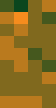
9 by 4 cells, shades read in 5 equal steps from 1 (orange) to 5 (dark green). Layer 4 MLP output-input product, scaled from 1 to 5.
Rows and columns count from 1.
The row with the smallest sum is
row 9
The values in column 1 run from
2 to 4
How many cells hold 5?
1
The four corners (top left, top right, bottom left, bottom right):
4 2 2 3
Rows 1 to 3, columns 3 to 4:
3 2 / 3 4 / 3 3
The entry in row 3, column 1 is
3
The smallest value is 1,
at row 2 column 2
